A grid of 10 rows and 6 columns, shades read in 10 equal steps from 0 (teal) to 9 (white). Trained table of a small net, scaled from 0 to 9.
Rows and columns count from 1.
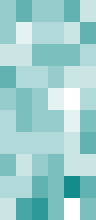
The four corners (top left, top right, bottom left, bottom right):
5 7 7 4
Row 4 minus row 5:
-2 2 1 -3 -2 1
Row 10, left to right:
7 2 1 4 9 4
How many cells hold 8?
3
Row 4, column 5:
7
